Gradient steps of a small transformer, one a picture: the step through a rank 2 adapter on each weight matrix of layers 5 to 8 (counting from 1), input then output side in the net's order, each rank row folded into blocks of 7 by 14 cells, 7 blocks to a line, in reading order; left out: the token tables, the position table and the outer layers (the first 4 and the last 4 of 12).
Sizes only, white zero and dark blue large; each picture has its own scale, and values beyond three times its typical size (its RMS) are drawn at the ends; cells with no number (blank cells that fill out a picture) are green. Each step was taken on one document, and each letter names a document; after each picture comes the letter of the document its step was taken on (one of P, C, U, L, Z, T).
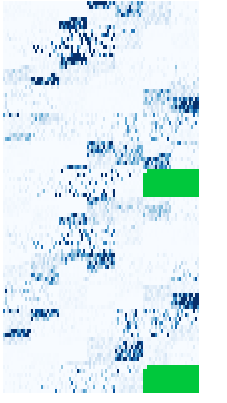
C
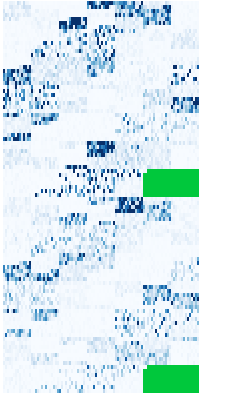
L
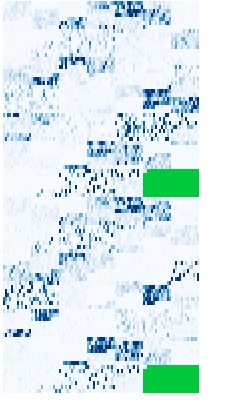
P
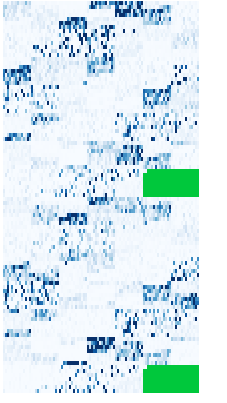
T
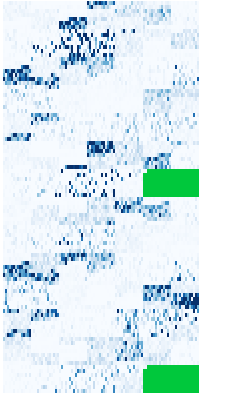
C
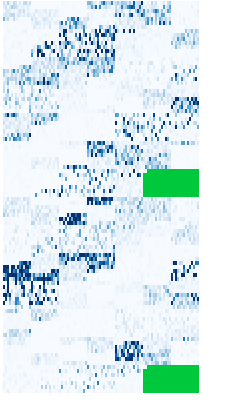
L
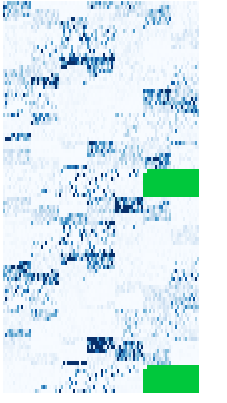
T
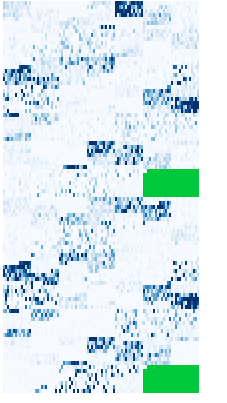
T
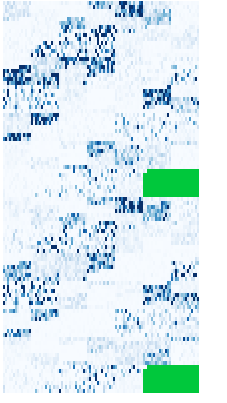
L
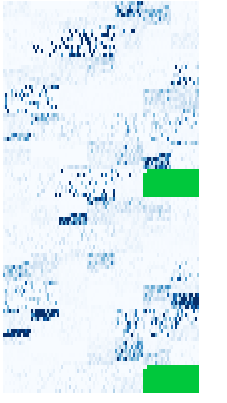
C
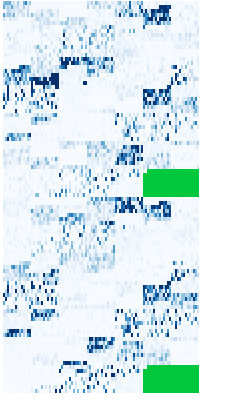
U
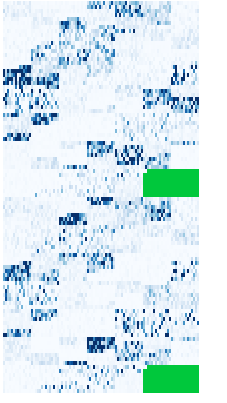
L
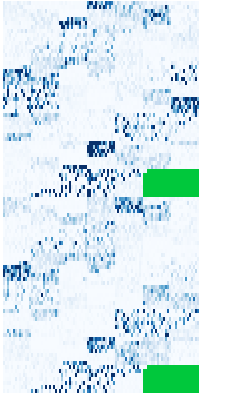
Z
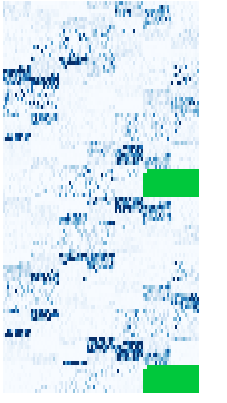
T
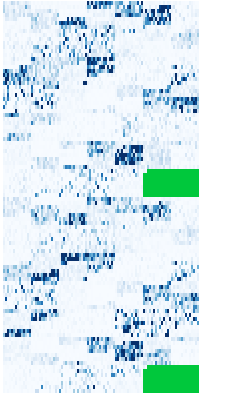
U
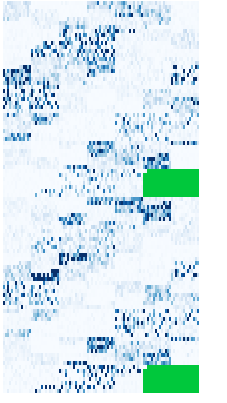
L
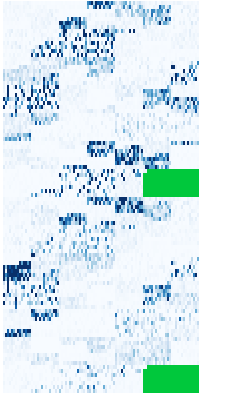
Z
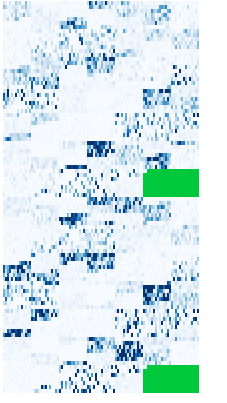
T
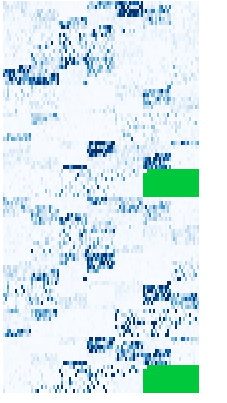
U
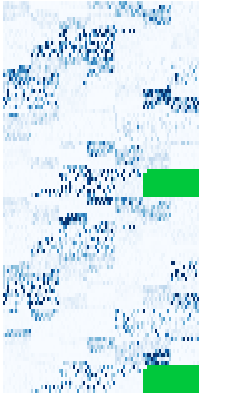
Z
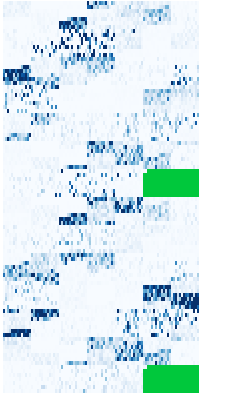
C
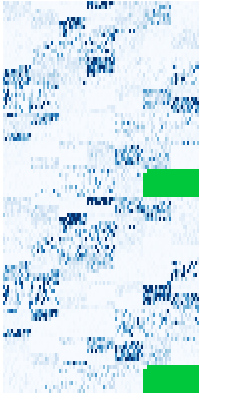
L
